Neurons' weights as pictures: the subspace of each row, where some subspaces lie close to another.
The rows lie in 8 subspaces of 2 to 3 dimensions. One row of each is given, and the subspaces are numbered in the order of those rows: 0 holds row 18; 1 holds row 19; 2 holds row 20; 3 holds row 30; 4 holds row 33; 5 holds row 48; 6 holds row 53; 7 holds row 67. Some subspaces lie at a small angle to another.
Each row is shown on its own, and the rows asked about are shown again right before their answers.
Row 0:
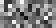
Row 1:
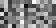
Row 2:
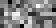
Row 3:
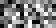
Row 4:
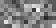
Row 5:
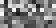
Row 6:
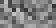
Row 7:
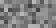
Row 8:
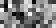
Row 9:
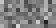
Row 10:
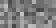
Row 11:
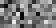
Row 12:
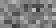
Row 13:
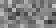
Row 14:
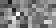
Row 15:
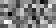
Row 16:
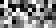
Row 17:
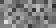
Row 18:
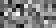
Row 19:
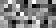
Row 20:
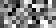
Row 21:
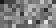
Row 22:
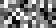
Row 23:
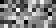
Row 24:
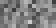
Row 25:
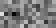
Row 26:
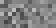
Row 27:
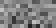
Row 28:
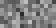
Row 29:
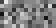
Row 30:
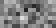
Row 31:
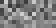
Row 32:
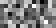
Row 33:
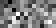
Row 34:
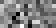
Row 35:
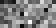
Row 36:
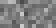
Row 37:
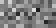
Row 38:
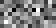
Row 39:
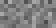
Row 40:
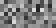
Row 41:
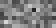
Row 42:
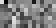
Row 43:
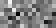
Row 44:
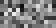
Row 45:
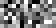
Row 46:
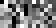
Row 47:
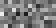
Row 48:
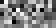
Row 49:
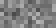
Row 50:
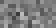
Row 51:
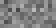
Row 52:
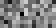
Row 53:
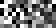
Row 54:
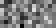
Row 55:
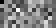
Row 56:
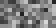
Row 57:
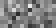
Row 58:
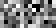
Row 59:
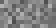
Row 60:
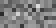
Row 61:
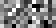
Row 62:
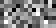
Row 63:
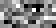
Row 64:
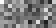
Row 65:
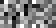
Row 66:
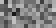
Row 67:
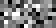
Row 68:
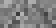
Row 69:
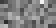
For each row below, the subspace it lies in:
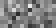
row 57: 5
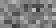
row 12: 3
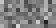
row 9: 1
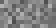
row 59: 5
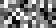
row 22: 4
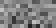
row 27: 0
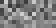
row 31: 4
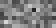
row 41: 3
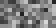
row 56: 1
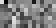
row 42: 7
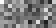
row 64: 1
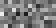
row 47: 5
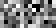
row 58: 6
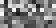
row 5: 5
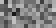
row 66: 7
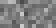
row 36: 1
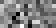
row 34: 0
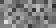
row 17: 6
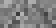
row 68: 4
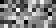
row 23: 2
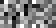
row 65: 7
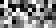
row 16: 5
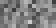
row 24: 2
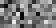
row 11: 6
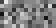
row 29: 3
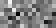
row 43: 4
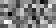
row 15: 2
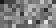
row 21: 1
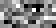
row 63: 3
